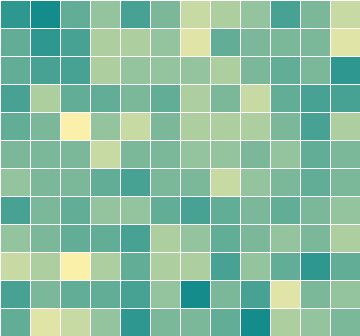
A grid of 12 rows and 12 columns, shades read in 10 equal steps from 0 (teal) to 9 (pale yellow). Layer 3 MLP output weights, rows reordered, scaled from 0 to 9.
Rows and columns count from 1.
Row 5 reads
3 4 9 5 7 4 6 6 6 4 2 6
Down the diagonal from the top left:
1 1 2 3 7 4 4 3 4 3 4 4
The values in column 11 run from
1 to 5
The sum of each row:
46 54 46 45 62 53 49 43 50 57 42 50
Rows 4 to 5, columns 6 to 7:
3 6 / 4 6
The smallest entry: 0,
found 3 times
